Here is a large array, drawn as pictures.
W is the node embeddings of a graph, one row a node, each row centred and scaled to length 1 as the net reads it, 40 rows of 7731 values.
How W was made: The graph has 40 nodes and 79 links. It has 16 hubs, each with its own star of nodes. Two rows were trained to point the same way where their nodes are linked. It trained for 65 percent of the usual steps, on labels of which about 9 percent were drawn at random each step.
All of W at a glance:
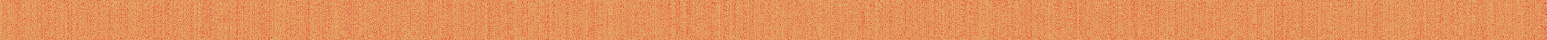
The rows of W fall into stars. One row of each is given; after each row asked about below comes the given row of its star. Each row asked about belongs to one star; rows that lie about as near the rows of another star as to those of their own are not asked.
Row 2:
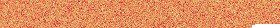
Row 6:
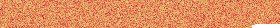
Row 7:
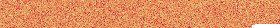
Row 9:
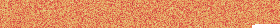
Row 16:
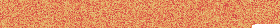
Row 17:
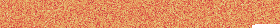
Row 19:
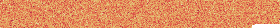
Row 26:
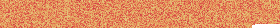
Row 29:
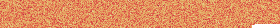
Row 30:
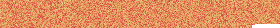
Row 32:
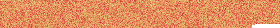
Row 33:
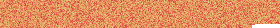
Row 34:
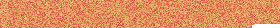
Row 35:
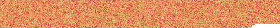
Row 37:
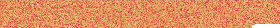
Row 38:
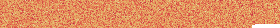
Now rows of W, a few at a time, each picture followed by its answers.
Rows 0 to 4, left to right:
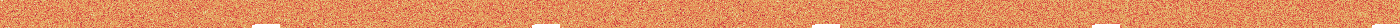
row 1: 6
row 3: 2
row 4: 35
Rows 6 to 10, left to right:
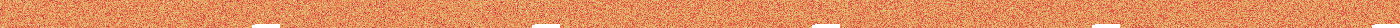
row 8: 19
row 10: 6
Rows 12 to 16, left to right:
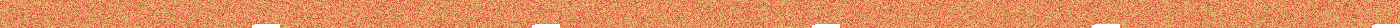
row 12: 32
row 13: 7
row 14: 9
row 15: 30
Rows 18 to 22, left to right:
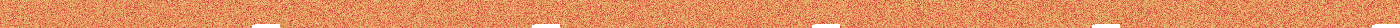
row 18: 34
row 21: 16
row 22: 17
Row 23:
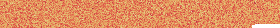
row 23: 38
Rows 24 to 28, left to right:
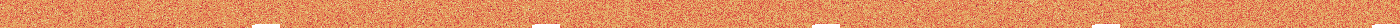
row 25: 34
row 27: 7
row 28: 37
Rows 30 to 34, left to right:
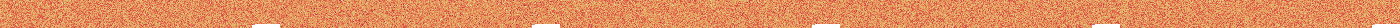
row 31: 33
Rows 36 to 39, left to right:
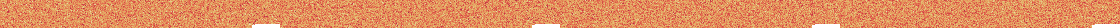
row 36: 26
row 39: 29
